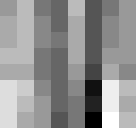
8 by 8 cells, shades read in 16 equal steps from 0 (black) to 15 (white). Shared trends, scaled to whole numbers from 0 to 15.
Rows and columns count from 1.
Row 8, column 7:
15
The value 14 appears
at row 6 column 7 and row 7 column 7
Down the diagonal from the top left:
9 11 8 6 9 1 14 11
